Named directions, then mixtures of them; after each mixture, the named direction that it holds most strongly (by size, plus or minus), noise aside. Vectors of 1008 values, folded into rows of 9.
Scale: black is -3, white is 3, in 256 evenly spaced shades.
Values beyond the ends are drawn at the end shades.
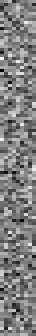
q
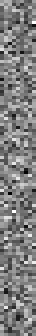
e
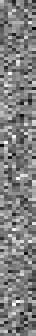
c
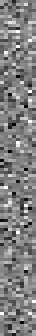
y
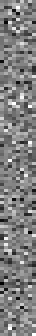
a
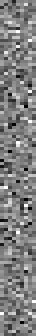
y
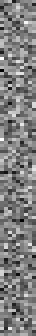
q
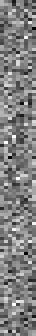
c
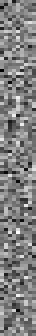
q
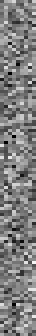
c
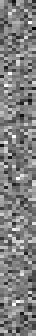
c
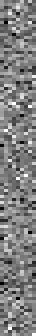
a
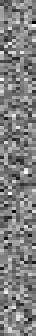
e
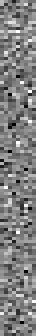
y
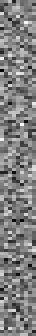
q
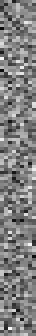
q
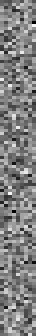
e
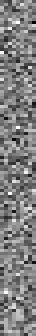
e
